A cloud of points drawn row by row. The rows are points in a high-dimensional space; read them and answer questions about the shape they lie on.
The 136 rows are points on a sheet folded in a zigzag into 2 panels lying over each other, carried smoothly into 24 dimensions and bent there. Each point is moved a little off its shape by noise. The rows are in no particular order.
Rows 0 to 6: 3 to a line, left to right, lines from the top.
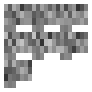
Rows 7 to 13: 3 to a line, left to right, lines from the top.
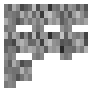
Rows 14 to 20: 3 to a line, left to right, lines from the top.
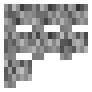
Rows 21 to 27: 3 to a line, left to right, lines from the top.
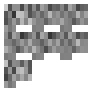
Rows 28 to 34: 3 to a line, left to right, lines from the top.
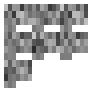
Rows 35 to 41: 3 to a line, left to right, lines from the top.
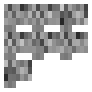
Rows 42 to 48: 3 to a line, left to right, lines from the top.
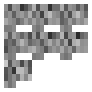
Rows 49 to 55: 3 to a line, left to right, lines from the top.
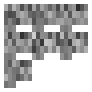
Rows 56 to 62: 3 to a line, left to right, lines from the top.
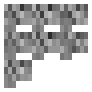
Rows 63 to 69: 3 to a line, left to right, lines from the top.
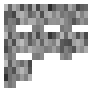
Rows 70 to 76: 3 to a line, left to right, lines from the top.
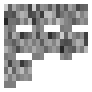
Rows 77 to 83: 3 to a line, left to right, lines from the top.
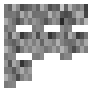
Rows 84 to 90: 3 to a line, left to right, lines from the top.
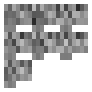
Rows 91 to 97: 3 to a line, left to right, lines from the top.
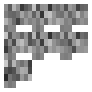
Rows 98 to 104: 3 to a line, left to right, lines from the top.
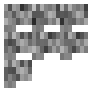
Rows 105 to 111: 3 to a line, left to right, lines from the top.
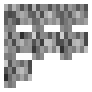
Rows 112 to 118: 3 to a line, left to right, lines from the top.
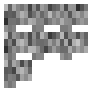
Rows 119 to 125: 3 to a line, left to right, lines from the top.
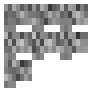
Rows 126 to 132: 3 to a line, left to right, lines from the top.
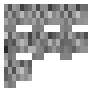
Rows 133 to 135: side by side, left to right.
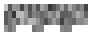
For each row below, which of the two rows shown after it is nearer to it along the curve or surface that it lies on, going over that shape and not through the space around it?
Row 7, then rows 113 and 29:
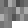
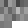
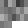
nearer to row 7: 113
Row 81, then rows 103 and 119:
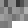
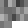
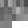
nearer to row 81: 103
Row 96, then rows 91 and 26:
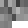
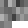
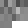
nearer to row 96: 91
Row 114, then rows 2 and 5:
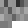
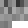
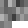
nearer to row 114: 2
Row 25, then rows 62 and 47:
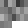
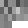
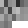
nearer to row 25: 47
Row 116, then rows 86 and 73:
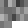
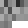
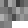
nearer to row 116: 73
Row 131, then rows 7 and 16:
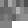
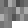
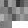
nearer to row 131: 7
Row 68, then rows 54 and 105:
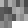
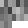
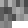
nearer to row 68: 105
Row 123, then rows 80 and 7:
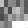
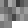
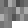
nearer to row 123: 7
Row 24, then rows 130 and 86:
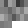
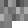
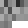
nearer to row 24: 86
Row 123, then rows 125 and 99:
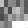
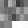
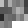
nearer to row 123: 99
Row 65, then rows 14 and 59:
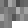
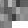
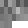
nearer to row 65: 59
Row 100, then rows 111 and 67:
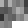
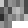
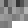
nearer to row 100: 111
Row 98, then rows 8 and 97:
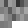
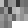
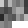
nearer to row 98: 8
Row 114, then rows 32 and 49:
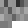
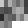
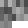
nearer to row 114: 49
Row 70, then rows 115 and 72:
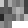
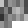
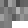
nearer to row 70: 115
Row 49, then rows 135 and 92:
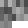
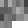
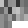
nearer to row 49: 92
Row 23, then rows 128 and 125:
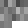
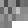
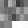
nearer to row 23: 128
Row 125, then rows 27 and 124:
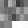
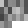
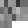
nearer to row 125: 124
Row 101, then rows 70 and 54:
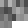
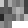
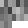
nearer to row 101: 54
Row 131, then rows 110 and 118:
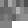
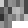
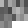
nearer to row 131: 110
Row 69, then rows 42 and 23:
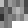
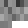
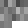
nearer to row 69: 23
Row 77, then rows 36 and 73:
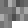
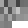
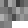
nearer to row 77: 36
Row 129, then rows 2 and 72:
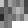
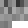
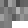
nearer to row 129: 72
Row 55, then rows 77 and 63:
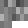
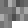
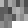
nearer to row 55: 77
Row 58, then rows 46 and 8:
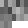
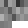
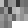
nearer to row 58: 8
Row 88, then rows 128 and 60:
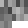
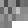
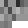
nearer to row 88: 60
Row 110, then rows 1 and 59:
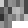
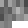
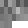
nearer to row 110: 1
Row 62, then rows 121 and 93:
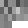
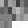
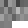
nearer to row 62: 93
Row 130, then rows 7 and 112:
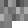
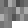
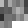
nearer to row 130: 7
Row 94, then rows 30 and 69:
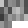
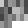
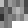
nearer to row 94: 69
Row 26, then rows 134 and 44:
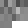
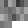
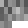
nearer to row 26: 44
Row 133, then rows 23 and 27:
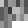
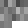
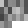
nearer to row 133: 27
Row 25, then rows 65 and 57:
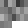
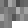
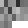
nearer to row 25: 57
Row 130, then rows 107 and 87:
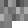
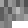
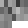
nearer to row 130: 107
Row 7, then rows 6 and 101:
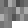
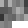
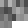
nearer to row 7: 6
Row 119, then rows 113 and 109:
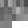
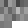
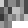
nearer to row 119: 113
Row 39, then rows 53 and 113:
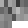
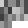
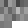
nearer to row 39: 53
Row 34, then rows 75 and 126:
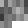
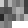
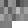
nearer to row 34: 75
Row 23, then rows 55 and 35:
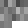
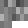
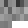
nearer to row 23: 55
